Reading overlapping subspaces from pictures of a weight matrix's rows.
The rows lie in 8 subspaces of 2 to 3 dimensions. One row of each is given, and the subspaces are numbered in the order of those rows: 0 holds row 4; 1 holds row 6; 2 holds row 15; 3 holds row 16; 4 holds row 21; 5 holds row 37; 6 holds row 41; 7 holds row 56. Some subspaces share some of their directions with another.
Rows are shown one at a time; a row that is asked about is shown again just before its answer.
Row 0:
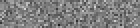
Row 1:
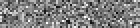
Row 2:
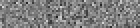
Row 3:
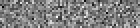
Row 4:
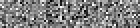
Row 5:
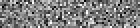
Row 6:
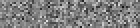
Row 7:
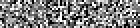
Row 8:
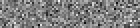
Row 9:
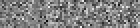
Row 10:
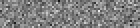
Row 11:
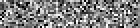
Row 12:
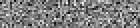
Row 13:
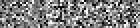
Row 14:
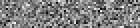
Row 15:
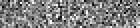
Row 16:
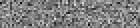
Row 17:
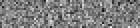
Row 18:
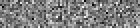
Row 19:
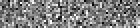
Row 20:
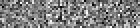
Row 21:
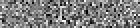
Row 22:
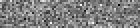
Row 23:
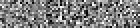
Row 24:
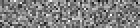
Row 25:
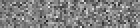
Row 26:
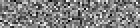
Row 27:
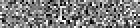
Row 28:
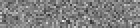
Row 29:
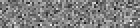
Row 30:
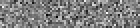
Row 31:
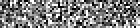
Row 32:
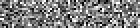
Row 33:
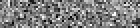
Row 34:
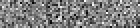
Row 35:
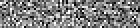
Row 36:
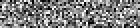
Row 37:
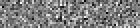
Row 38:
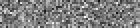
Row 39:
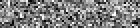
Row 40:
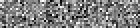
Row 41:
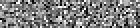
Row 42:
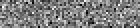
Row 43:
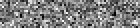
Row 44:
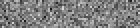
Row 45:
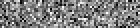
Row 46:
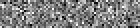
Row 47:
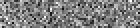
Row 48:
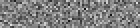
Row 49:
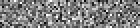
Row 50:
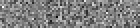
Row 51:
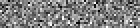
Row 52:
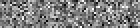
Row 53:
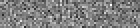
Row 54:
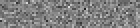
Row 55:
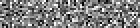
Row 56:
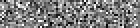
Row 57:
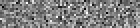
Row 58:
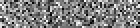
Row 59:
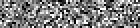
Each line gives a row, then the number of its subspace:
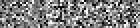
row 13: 1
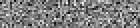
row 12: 3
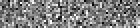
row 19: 2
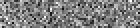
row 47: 5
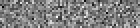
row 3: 4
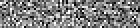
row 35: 3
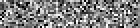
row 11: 7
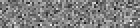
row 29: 7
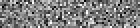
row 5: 0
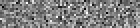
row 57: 6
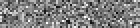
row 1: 4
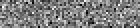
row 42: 0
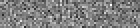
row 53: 3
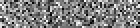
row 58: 5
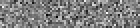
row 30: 3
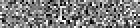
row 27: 4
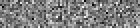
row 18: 4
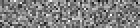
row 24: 6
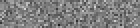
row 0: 7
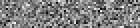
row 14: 7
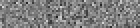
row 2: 3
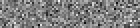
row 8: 7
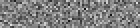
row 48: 6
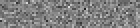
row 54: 6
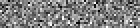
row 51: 7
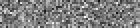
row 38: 4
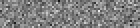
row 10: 7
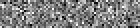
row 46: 1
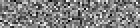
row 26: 6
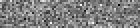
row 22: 0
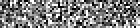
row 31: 2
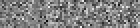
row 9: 1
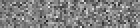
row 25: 1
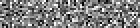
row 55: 3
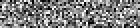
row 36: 0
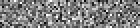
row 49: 6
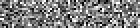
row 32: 3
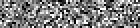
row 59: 7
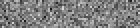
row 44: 5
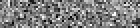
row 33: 2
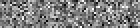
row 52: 1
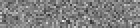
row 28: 4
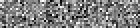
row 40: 0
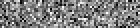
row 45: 5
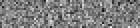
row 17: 3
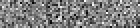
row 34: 2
